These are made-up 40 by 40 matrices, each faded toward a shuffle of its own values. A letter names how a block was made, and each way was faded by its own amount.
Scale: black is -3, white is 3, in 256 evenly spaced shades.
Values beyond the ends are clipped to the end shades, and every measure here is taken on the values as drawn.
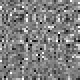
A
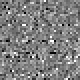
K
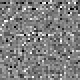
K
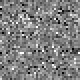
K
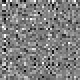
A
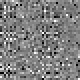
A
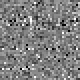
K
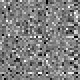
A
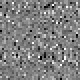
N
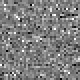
K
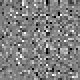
A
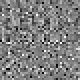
A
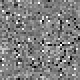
N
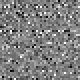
K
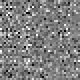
N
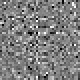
A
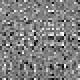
A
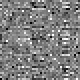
A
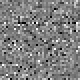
K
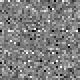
K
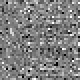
N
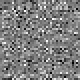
A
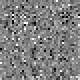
N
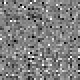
N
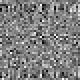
A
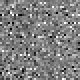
K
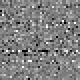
K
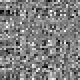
A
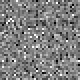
N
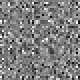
A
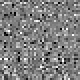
A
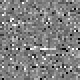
K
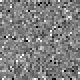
K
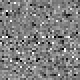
K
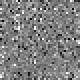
N
